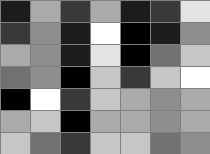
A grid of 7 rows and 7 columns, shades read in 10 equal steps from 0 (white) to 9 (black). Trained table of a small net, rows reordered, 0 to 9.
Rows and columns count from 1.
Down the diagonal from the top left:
8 4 8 2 3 4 4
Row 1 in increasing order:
1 3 3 7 7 8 8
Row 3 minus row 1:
-5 1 1 -2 1 -2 1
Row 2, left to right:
7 4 8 0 9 8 4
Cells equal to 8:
5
